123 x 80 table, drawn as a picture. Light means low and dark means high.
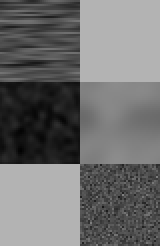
It is made of 3 by 2 panels. Panel 1,1: high, streaked across. Panel 1,2: low, flat. Panel 2,1: very high, blotchy, faint in contrast. Panel 2,2: middling, smooth, faint in contrast. Panel 3,1: low, flat. Panel 3,2: high, fine-grained.
